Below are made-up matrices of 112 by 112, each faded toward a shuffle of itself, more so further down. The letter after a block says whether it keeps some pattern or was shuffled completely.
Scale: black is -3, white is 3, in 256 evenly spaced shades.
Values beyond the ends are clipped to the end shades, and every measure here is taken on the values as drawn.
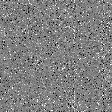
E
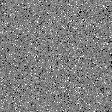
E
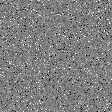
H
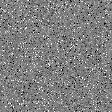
E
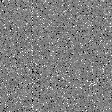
E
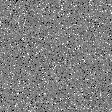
H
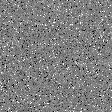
H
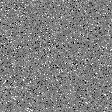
H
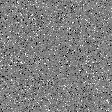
H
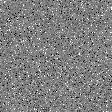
H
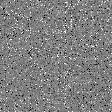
E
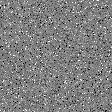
H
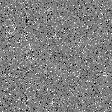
E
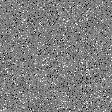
E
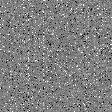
E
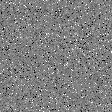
H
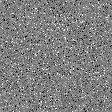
H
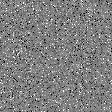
E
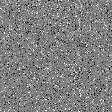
E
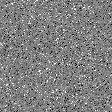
H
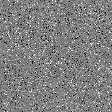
E
